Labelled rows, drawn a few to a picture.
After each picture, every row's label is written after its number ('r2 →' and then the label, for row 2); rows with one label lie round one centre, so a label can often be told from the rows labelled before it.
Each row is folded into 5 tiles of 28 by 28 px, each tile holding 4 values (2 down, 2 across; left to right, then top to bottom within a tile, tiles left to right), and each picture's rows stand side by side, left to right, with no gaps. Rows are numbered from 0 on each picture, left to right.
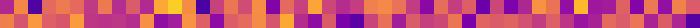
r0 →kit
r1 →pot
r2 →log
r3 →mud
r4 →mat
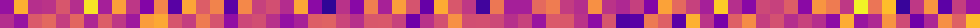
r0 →mat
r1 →kit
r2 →mat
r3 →mud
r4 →log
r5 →mat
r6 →pot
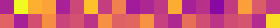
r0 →pot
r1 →log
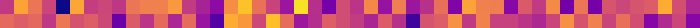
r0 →mud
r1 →log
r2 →mat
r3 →kit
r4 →kit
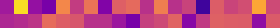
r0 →mat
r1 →mud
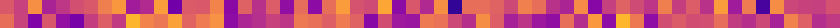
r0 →log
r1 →kit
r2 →kit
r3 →kit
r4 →kit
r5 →mud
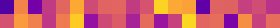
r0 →kit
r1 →pot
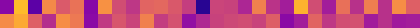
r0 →kit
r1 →mud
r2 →mat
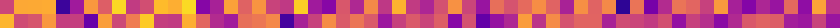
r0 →pot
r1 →pot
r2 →mat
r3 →log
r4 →mud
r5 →mat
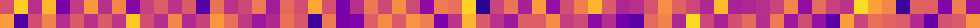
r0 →pot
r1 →mud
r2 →log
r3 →pot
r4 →log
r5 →mat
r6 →pot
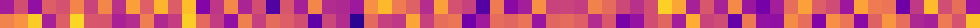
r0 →kit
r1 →pot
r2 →log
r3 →mud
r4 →log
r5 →log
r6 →pot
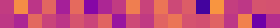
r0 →mud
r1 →mud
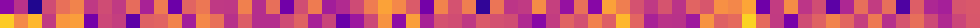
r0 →kit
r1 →kit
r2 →log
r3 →mud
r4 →kit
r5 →pot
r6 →mud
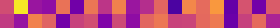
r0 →mat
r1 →kit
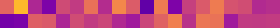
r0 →mat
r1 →kit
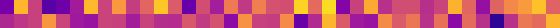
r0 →mat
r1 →mat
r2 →pot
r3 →log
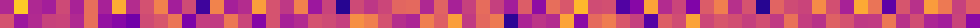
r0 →mat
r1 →mud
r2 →mud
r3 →kit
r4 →pot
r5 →mud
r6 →mat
